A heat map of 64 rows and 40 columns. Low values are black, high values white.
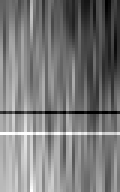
Odd lines: rows 38 and 45. Mirror symmetry: none. Ninth with the lowest average: top right. Ninth with the highest average: bottom left. Slope: up to the bottom left.
